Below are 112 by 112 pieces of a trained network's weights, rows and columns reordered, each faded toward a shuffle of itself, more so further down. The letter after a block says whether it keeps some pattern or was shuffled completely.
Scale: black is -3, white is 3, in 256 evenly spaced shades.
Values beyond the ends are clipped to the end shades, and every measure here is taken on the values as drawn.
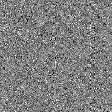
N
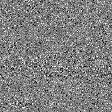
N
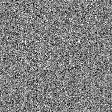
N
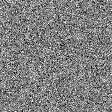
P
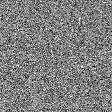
P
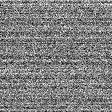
N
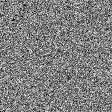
P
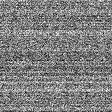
N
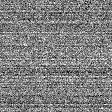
N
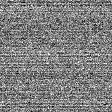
N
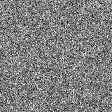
P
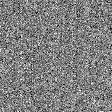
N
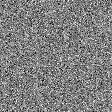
P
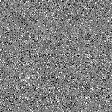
N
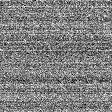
N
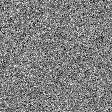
P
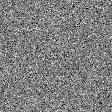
P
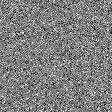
P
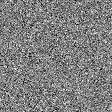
P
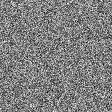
P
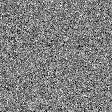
P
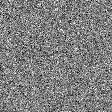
P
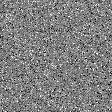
P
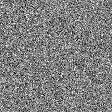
P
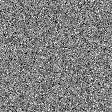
P
